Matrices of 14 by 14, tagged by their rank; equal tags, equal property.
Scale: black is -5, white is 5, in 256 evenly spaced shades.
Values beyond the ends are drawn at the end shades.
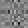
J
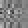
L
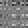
L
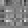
L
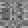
J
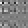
L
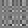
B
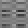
B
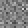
J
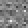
J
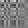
B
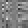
L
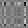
B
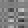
B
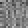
J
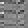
L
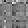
L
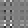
B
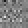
J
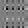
B
